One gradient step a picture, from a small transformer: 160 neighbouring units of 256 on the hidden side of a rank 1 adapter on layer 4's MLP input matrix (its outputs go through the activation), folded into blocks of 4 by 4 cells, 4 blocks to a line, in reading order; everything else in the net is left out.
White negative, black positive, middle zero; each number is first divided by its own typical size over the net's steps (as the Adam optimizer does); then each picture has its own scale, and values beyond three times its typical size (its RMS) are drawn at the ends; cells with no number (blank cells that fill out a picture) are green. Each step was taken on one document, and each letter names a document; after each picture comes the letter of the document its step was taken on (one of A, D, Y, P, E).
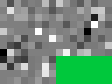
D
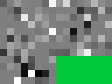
D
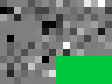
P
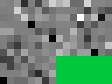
D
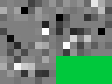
P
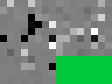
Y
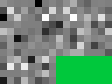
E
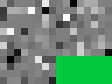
E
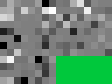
E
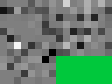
P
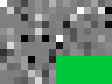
D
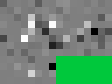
Y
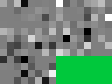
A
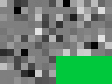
D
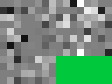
E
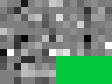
D
